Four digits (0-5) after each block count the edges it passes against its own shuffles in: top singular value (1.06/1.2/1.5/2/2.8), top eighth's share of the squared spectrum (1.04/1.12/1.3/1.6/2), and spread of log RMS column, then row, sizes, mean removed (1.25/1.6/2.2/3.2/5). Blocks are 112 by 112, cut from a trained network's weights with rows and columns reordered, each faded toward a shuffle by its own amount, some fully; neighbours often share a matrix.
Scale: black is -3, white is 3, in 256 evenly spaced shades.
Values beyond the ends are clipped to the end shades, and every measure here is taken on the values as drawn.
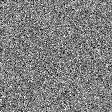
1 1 0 0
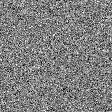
0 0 0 0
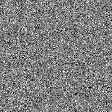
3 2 2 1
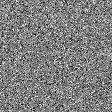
0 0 0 0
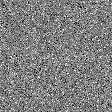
0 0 0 0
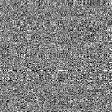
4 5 2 3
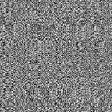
4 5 3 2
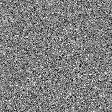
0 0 0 0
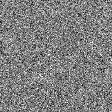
2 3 1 1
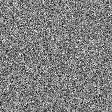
0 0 0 0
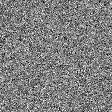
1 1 0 0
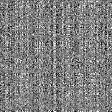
4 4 2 3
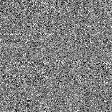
2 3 0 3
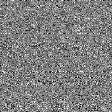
3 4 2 4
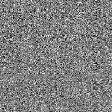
3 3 2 3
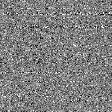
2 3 1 3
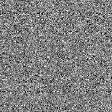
2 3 1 3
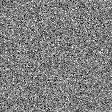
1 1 0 1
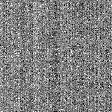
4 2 1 2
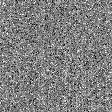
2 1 0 0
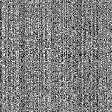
4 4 2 3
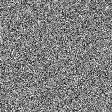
2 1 0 0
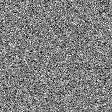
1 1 0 0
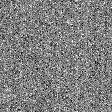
1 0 0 0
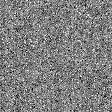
1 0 0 0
